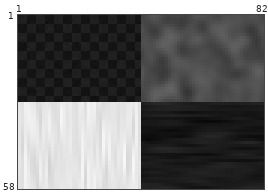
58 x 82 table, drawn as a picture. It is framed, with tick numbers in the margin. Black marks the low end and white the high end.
It is made of 2 by 2 panels. Panel 1,1: very low, checkered, faint in contrast. Panel 1,2: low, blotchy, faint in contrast. Panel 2,1: very high, streaked downward, faint in contrast. Panel 2,2: very low, streaked across, faint in contrast.
